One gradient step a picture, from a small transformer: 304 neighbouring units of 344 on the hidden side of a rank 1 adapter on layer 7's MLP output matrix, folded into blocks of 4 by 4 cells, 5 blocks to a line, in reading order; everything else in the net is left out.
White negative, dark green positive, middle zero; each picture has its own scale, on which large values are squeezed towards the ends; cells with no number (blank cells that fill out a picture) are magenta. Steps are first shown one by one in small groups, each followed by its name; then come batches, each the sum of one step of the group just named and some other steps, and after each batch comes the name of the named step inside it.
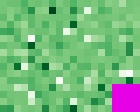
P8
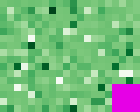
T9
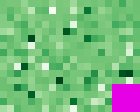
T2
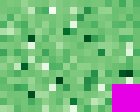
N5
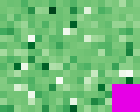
P8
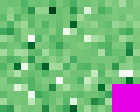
P8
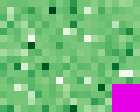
T9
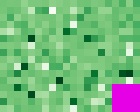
N5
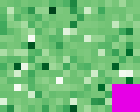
T9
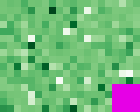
P8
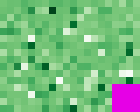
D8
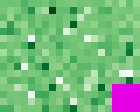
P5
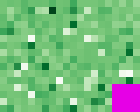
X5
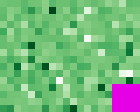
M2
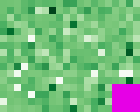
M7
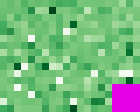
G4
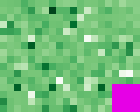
P5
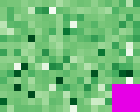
D8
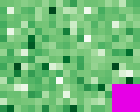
M2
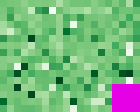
M2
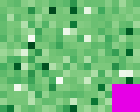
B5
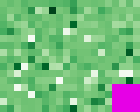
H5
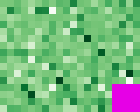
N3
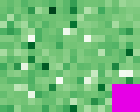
H5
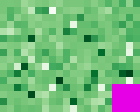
B5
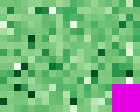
N3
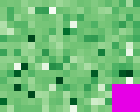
B5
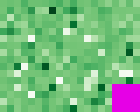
N3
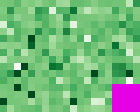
B5
